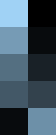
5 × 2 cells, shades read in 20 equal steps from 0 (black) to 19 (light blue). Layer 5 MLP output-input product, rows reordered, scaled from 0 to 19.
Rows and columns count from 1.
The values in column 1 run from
1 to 19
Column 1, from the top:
19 14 10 8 1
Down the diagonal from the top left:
19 1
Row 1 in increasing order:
0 19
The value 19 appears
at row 1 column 1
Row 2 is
14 1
